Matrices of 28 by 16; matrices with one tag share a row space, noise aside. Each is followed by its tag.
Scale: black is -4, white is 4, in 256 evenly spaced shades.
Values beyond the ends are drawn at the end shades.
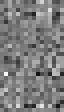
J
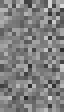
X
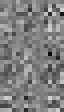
X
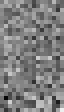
J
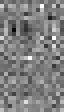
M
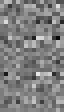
J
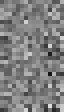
X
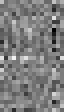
M
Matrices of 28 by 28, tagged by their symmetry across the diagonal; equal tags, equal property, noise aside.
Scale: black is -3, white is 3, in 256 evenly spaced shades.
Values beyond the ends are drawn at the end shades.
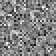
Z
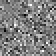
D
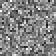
Z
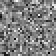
D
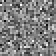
D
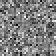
D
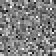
D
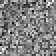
Z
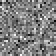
D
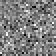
D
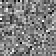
D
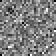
Z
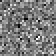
Z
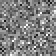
Z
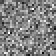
Z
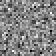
Z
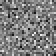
Z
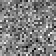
D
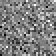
D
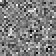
Z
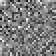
Z
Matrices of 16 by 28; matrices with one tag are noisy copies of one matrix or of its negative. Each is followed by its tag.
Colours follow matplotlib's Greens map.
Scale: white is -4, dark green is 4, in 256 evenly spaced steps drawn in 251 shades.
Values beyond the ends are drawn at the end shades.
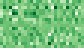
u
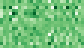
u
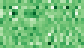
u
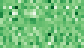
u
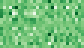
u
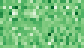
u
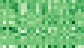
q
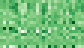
q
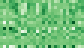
q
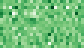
u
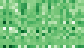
q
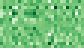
u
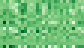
q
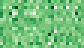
u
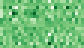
u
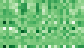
q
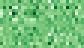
u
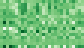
q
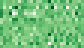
u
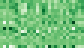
q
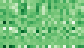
q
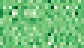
u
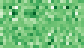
u
